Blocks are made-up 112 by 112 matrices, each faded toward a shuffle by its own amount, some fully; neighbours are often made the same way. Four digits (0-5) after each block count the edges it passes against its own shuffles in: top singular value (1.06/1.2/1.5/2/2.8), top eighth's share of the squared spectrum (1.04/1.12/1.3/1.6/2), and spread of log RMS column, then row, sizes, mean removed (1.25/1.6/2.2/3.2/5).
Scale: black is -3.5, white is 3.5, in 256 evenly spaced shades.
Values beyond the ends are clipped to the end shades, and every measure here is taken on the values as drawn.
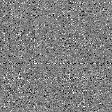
2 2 2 3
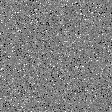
0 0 0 0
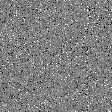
2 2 1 0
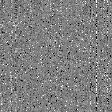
4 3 2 0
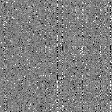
4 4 3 1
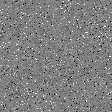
0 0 0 0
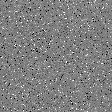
0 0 0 0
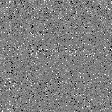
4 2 1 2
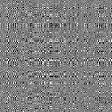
5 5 4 4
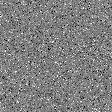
2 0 0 0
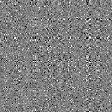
5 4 3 3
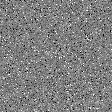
1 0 0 0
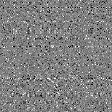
4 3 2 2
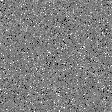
1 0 0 0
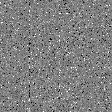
2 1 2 0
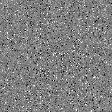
1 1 2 0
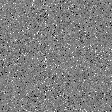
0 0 0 0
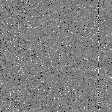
3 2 1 0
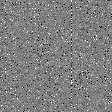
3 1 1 0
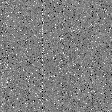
2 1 2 0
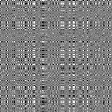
5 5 4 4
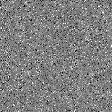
4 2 1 1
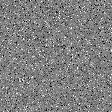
0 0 0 0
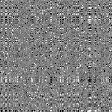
5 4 3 3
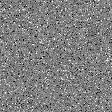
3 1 0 0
